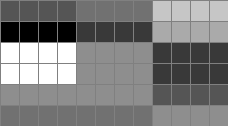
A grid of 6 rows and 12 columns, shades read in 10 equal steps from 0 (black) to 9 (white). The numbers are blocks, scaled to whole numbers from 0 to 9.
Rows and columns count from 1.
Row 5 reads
5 5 5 5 5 5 5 5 3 3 3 3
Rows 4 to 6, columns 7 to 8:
5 5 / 5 5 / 4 4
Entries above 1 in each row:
12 8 12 12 12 12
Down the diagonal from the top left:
3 0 9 9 5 4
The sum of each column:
30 30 30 30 25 25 25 25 25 25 25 25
